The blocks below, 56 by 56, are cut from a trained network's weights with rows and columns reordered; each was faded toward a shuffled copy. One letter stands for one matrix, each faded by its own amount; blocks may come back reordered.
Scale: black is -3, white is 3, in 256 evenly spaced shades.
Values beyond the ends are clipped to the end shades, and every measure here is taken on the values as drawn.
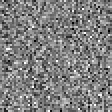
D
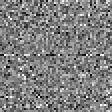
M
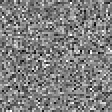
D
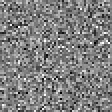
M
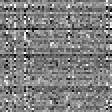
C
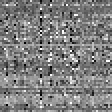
C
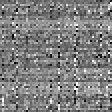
C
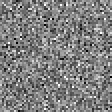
D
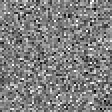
D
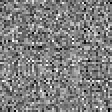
M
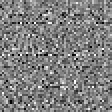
M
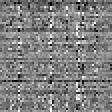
C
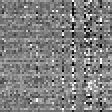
C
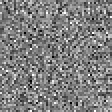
M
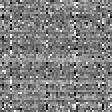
C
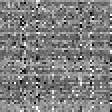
C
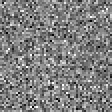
D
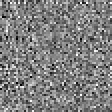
M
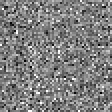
D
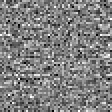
M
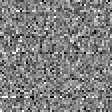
M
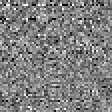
M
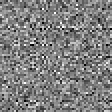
M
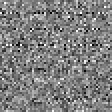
M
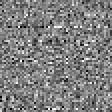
M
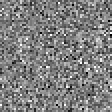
D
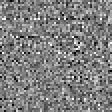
M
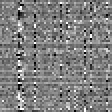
C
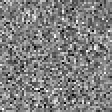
D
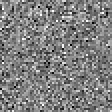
D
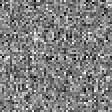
M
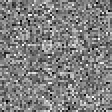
D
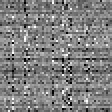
C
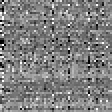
C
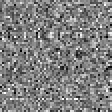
M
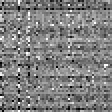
C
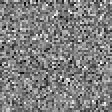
D
